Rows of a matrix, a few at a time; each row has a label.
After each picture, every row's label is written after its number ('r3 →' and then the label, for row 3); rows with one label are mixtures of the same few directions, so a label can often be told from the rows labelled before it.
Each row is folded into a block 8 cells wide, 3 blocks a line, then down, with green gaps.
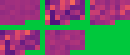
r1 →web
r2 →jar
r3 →web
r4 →jar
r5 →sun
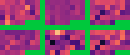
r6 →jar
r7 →jar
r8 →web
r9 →web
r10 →sun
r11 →web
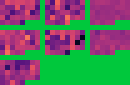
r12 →web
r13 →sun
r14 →sun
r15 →jar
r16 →web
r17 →sun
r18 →jar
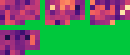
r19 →jar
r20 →jar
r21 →web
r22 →jar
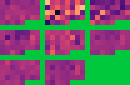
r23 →sun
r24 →web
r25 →web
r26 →jar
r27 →jar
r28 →jar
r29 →sun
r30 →jar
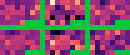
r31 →web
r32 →sun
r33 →sun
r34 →sun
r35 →sun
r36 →jar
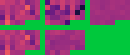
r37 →jar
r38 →web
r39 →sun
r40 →jar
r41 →sun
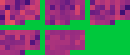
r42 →jar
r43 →jar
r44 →web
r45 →web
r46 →web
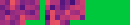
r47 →sun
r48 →jar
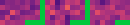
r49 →web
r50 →sun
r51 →sun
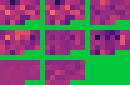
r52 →sun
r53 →sun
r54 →sun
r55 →jar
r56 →jar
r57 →jar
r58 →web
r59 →web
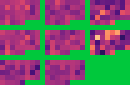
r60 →jar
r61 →sun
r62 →web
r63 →jar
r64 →jar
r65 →jar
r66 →web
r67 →web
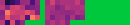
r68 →sun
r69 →sun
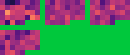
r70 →sun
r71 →sun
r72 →sun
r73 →jar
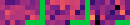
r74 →sun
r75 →web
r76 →jar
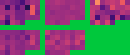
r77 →jar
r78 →sun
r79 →sun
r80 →jar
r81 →web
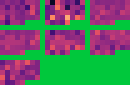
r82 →jar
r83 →sun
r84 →web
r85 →web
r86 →sun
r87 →sun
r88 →jar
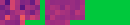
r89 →sun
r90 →web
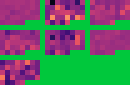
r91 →web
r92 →sun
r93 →web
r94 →sun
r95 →jar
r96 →jar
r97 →jar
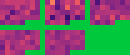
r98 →web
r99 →sun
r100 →sun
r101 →jar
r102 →sun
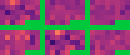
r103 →sun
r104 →sun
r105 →web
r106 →jar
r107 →sun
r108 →jar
